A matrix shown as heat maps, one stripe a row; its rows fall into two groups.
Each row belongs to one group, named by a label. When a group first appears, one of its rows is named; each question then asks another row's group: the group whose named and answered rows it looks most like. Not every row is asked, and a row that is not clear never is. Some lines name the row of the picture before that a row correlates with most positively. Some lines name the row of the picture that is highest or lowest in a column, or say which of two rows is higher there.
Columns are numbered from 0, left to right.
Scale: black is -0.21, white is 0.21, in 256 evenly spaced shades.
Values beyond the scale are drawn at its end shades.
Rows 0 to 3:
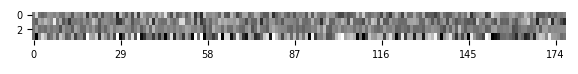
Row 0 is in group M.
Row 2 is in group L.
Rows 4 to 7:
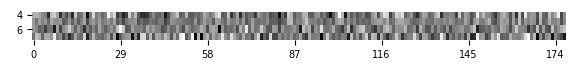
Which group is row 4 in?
L
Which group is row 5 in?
L
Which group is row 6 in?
M
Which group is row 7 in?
M
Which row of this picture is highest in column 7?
7
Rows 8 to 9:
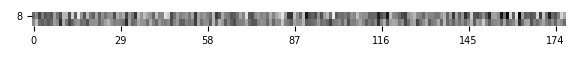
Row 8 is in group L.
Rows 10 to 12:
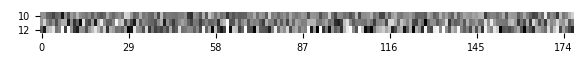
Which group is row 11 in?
L
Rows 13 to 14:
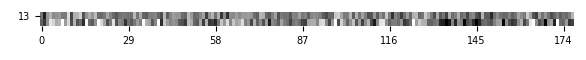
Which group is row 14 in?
M
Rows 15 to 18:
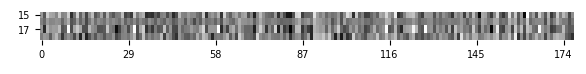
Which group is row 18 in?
L
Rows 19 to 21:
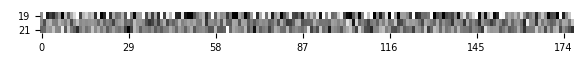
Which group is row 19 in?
M
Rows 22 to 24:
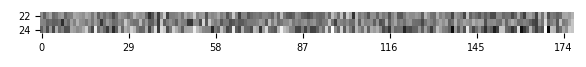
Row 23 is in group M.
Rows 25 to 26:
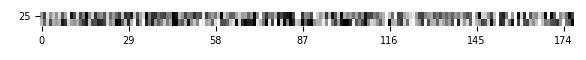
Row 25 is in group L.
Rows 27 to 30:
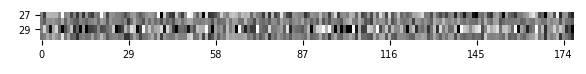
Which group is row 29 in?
L
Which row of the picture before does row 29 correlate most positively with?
26
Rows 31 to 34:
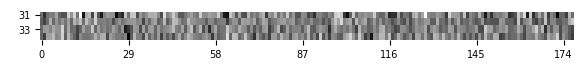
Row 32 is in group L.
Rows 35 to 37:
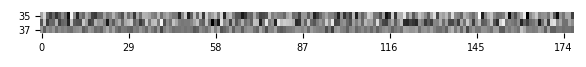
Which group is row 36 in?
L
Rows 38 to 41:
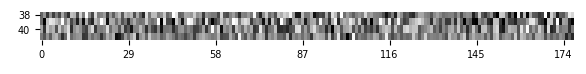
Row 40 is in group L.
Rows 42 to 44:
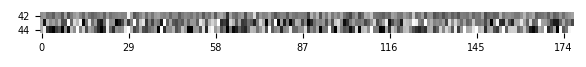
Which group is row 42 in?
M
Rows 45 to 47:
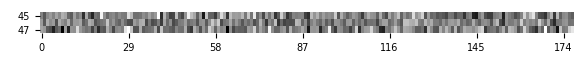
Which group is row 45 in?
M
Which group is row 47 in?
M
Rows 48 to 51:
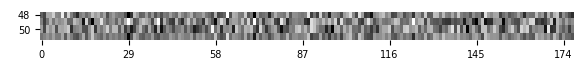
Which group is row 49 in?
M
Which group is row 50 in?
L
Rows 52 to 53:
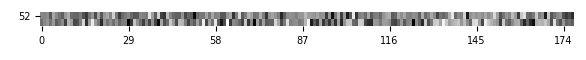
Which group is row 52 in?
L
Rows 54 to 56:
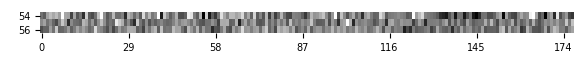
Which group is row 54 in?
M
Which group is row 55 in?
L
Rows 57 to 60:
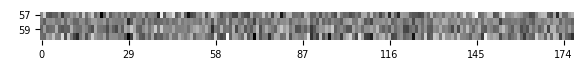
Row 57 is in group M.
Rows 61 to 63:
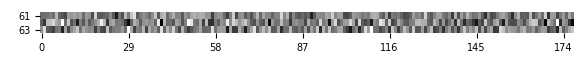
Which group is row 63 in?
M
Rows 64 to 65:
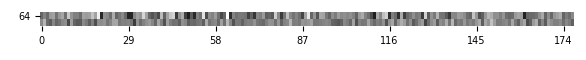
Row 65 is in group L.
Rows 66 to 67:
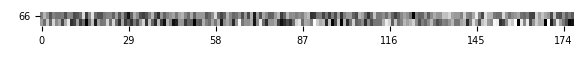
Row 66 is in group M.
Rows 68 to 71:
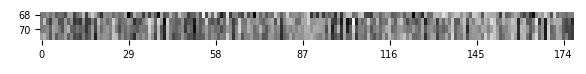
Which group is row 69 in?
L
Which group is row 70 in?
L
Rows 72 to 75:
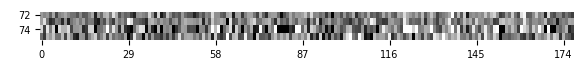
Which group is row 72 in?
L
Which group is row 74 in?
L
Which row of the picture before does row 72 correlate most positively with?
71
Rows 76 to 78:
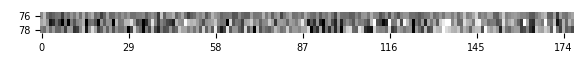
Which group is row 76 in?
M
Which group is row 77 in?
M
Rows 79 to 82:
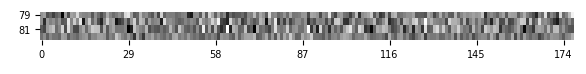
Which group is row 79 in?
M
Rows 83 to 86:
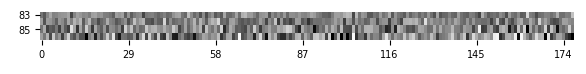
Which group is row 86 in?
L
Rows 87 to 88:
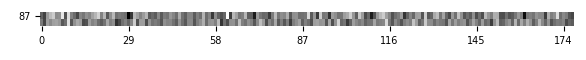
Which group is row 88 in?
L
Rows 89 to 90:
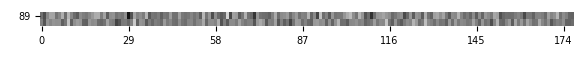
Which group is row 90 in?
L
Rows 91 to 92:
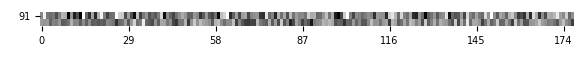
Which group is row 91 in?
L
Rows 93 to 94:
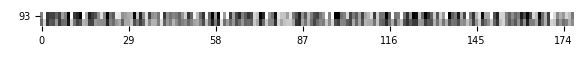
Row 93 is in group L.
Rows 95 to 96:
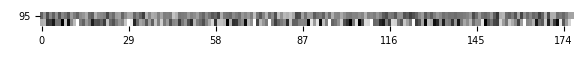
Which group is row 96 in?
M
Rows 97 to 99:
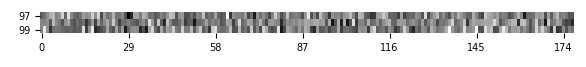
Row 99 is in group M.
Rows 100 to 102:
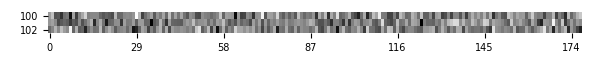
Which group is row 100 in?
M
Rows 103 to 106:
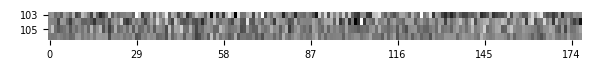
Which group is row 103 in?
M
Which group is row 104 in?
L
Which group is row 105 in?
M
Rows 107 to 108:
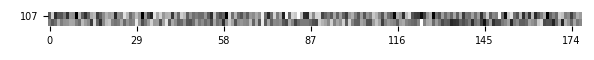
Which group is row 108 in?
M
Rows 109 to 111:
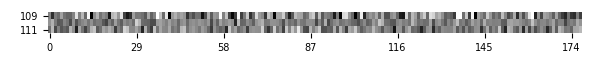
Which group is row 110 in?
M
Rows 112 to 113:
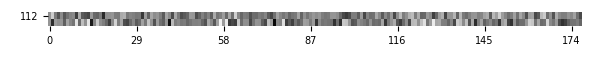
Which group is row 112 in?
L
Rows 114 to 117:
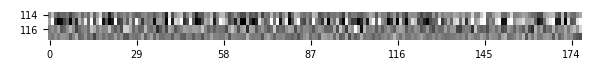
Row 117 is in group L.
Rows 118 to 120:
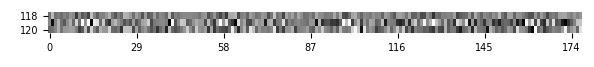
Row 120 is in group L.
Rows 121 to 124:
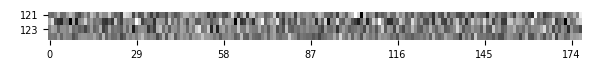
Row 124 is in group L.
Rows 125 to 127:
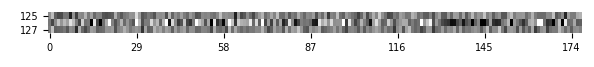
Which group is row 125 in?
M
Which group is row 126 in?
M
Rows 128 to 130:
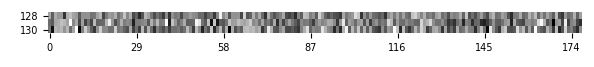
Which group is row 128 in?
L
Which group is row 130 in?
L
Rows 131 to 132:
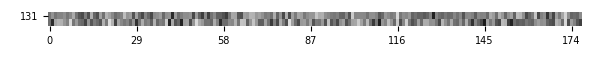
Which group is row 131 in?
L
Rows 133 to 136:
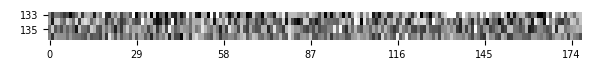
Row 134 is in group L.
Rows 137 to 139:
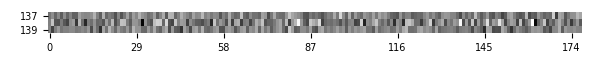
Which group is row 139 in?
M
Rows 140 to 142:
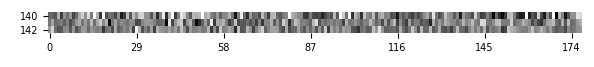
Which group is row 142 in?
M
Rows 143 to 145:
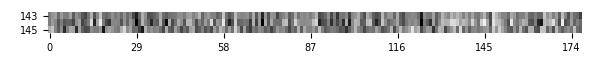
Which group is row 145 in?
L
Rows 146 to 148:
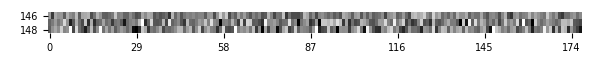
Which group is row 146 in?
L
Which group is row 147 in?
L
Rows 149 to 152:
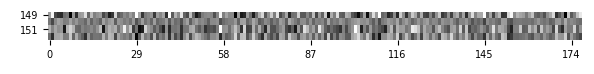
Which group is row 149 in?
M
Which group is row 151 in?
L
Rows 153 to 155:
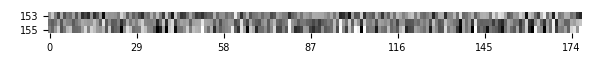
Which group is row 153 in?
L
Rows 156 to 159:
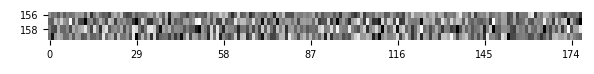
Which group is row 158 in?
M
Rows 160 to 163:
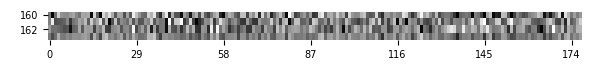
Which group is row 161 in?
M
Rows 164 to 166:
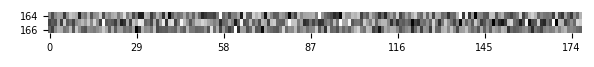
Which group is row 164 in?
L
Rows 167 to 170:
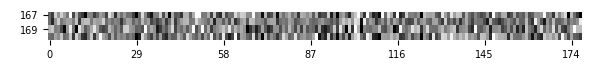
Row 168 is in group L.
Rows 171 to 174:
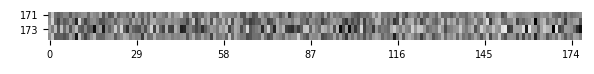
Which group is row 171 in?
M
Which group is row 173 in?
L
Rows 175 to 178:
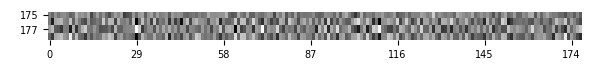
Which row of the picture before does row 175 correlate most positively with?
173
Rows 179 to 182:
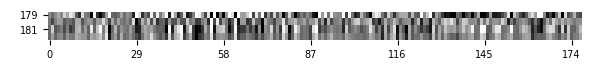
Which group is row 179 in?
M
